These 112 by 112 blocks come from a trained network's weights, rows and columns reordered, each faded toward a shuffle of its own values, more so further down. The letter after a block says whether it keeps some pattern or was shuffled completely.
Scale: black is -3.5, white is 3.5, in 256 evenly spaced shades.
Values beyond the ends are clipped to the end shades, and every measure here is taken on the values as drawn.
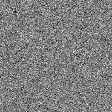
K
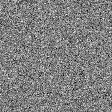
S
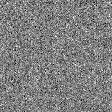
K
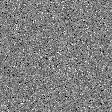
S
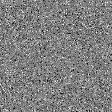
K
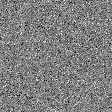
S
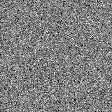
K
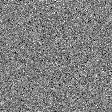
S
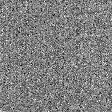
K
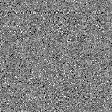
K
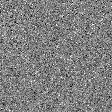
S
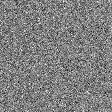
S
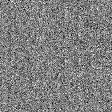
K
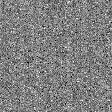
K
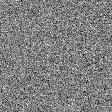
K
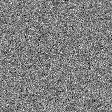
S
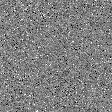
S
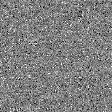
K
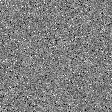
S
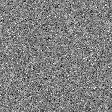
S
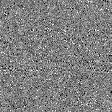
K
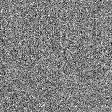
K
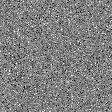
S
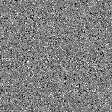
K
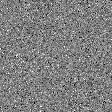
S
